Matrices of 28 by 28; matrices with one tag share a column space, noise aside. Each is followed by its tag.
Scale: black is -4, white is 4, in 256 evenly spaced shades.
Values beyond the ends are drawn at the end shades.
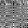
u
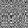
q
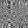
u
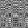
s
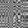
q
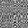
q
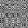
s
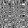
u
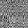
q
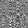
q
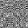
s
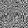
q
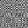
s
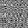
s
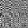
s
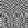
s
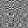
s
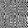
q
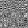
s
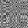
q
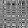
u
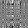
u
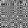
u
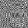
s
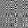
s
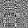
s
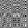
s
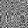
q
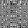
u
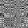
s
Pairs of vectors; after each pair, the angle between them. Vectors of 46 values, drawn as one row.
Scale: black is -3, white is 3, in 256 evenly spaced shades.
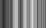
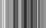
nearly opposite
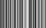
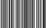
partly opposed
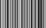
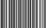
nearly opposite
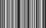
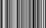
orthogonal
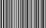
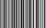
orthogonal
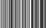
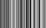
nearly opposite
